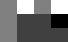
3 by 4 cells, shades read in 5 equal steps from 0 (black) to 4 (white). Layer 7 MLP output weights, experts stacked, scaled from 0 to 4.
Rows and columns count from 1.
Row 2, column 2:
1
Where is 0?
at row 2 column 4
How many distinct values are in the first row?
2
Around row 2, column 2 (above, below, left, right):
4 1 2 1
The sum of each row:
12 4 5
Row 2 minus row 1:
0 -3 -1 -4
